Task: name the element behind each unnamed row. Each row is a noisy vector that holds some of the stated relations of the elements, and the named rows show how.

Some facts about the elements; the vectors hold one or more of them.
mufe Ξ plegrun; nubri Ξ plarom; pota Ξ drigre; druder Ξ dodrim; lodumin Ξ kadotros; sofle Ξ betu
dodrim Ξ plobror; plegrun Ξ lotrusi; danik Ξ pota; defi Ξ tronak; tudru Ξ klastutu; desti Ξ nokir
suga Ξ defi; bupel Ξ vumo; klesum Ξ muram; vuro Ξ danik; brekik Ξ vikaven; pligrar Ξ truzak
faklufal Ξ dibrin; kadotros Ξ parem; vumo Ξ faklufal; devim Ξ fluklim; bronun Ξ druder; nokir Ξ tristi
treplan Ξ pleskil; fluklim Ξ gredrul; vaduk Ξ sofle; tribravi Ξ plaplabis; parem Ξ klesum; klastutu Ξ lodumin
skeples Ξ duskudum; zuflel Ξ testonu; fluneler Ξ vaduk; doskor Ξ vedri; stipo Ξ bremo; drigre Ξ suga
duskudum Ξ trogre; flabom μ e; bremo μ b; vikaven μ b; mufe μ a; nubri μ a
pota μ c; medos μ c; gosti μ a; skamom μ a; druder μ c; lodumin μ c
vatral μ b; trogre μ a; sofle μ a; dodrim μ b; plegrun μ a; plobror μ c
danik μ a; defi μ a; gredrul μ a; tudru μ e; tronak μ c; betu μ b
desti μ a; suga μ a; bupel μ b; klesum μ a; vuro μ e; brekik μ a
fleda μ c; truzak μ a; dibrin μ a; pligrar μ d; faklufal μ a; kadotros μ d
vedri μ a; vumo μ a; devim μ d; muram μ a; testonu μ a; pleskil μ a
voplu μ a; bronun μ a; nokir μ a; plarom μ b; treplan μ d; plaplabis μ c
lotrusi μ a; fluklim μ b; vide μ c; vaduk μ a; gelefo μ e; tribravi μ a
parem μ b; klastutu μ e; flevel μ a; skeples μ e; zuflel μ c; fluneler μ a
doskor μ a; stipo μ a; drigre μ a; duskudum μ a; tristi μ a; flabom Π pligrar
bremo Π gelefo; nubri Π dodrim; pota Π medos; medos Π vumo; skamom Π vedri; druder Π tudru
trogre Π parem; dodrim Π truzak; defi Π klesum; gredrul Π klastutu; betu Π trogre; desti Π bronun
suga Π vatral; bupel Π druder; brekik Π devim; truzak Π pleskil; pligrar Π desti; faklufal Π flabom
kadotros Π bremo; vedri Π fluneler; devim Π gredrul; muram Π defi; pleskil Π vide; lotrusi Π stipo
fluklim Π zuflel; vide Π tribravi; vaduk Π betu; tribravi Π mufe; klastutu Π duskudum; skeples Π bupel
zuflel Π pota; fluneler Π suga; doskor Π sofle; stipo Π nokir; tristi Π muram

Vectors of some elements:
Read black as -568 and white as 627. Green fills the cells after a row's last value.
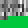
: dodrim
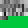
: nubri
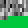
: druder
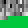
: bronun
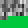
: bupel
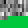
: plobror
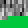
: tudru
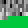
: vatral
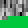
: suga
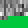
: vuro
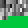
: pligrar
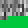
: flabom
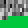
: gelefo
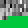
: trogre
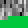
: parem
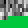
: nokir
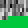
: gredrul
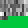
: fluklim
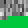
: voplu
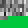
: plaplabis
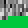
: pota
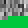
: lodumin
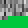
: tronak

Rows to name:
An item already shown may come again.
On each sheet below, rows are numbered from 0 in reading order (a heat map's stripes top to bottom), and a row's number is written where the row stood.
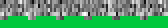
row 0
plobror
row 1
duskudum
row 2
plarom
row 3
kadotros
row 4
faklufal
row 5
druder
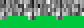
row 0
lodumin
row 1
fluneler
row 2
drigre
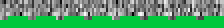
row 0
vumo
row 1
treplan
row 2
gelefo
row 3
skeples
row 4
suga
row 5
tristi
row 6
devim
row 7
faklufal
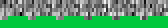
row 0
medos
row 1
lodumin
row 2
lodumin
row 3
dodrim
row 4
dibrin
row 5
defi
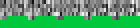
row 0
lodumin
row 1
desti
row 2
skamom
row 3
muram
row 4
dodrim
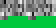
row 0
plobror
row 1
lotrusi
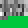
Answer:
doskor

